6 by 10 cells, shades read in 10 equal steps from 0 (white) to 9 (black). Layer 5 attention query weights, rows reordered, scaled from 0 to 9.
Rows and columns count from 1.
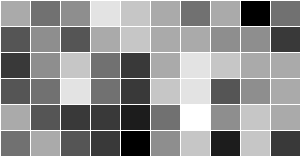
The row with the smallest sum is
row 3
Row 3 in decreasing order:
7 7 5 4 3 3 3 2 2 1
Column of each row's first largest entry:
9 10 1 5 5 5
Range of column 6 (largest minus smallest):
3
